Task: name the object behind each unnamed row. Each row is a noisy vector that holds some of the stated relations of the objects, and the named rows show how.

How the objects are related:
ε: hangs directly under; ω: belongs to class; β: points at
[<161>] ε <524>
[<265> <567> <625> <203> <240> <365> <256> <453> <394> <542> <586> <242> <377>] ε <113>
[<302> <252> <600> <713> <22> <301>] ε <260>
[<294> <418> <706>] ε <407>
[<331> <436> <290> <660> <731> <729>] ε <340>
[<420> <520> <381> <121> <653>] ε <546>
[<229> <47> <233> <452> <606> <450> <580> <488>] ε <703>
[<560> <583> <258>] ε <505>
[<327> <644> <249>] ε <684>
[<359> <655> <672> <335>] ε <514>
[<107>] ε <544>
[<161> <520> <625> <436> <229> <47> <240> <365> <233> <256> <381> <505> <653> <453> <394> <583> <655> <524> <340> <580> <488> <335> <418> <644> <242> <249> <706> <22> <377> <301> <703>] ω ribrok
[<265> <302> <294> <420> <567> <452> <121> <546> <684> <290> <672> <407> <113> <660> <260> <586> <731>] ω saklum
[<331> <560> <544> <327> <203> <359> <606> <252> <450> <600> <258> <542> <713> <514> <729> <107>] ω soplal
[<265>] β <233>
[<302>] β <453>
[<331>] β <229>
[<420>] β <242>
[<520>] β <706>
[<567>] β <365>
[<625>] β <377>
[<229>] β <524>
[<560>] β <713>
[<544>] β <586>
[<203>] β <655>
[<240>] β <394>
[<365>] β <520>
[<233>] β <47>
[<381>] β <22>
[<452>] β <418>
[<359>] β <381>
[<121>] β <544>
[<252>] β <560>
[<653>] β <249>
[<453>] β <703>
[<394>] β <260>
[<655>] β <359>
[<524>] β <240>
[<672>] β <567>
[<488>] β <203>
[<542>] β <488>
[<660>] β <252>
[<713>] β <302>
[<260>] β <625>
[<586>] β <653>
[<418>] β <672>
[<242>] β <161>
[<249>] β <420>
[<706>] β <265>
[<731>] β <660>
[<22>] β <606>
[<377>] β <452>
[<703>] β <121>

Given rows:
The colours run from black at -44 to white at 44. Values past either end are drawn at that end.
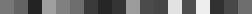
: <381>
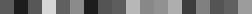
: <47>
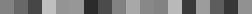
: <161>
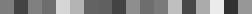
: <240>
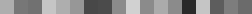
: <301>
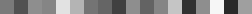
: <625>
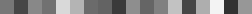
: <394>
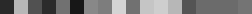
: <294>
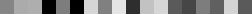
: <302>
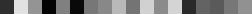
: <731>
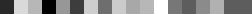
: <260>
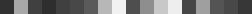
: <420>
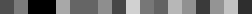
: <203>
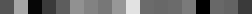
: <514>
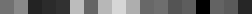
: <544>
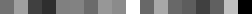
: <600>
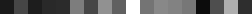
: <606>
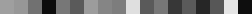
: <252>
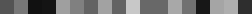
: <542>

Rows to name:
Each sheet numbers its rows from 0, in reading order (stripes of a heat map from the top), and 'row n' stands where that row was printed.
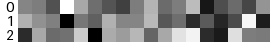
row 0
<706>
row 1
<713>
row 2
<567>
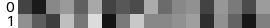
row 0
<229>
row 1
<249>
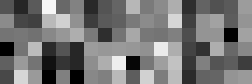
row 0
<233>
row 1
<256>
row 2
<524>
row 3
<452>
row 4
<121>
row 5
<660>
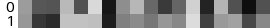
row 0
<653>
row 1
<242>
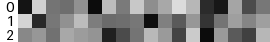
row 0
<672>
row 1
<453>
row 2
<436>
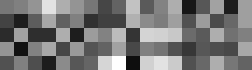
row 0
<418>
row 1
<488>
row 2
<113>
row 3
<703>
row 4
<586>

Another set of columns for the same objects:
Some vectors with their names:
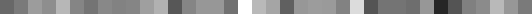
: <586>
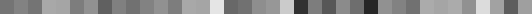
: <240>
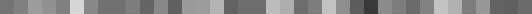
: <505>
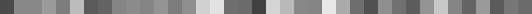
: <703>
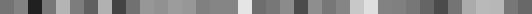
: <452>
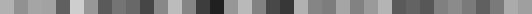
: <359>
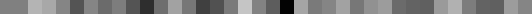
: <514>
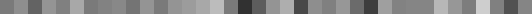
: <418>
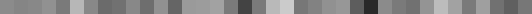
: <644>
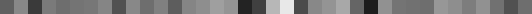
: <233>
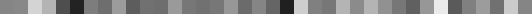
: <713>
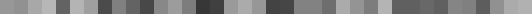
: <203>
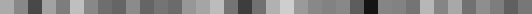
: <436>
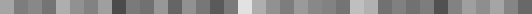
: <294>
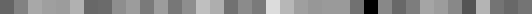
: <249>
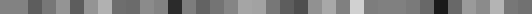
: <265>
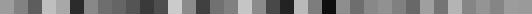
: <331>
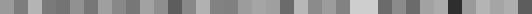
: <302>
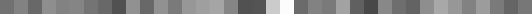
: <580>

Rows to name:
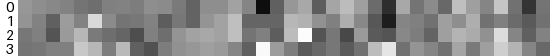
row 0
<520>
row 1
<340>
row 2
<229>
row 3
<260>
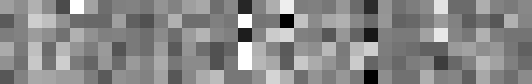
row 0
<22>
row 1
<544>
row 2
<301>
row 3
<546>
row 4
<420>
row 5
<242>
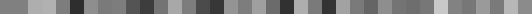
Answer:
<600>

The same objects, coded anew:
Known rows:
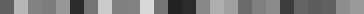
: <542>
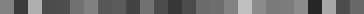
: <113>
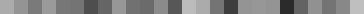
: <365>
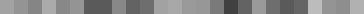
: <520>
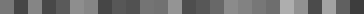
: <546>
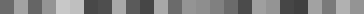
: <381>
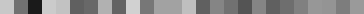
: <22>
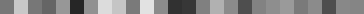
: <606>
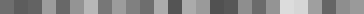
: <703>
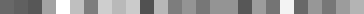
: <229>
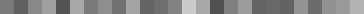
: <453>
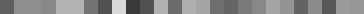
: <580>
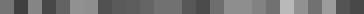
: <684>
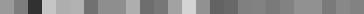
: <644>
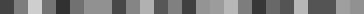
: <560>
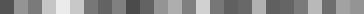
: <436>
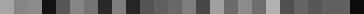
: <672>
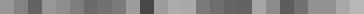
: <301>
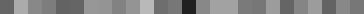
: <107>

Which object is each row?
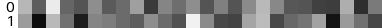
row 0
<265>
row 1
<302>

